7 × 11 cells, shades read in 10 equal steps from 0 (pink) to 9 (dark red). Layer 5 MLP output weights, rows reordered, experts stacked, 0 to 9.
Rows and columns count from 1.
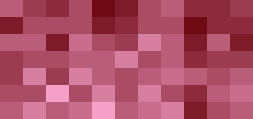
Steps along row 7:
down up down down up down down up down down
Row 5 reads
6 2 6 2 4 5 4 3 4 5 4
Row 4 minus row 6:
1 0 5 -1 2 -3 3 -1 0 2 3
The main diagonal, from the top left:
4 5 8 4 4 5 3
